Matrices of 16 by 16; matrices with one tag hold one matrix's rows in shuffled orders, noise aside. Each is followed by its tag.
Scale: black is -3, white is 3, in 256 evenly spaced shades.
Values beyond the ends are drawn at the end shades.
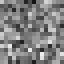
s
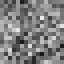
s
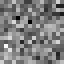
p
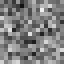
s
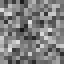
s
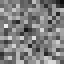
p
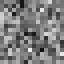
s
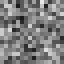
s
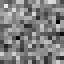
p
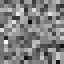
p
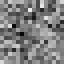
s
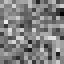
p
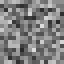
s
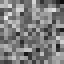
p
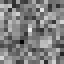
s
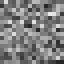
p
